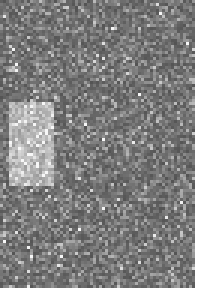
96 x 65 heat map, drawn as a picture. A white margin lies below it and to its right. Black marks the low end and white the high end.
Odd patch: higher, in the middle left. Stripes: none. Ninth with the highest average: middle left. Histogram: skewed, a long tail of high values.
